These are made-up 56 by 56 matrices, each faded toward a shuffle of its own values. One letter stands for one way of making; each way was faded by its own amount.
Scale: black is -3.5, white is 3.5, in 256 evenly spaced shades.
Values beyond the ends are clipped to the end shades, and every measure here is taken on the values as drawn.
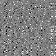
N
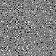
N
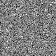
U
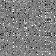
N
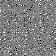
N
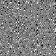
N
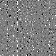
N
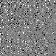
N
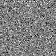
U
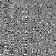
N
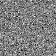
U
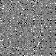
N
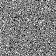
U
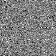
U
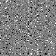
N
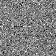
U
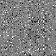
N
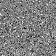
U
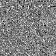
U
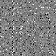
N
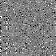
N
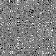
N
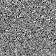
U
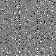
N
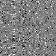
N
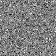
U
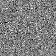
U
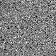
U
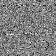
U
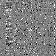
N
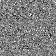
U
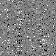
N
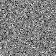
U
